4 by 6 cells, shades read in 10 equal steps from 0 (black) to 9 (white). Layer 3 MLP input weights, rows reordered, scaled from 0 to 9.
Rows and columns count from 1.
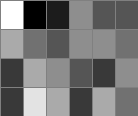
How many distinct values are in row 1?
5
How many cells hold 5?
5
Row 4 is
2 8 6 2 6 4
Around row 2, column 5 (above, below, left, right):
3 2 5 4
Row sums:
21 27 23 28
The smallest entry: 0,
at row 1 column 2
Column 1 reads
9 6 2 2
